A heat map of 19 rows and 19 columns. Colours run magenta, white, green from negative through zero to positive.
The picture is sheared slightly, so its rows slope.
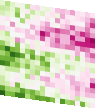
Slope: up to the bottom left. Stripes: horizontal, repeating 2 times. Mirror symmetry: none. Average level on the scale: 50%.
